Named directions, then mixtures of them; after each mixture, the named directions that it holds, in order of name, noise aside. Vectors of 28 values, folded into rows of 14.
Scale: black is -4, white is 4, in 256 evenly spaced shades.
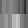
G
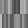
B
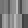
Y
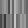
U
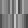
B, U, Y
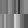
B, G, Y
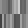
B, G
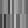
U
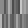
B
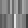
B, U, Y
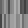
B, G, U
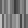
B, G, U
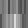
G, U, Y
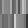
B, U, Y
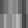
G, U, Y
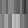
G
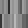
U, Y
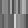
B, U, Y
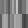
Y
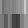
G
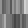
G, U, Y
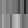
G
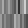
B, Y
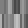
B, G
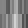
G, U, Y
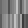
Y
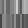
G, Y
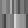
B, G, U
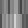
G, U, Y
